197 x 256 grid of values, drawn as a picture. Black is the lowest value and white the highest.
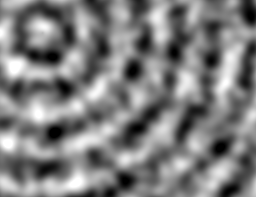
Rings: centred on the top left. Ninth with the lowest average: top right. Mirror symmetry: none. Grain: smooth.
